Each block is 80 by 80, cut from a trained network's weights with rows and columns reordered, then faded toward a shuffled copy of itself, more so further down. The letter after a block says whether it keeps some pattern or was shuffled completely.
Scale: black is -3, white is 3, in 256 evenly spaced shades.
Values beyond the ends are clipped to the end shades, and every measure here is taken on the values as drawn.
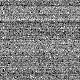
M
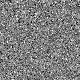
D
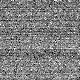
M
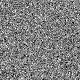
D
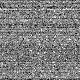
M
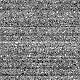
M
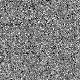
M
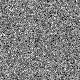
D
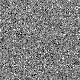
M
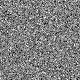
D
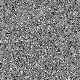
D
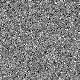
D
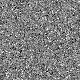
D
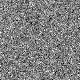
D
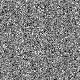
M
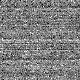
M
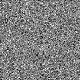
M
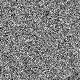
D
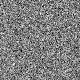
D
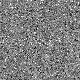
D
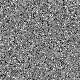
D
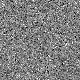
D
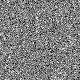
D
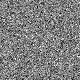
D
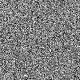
M
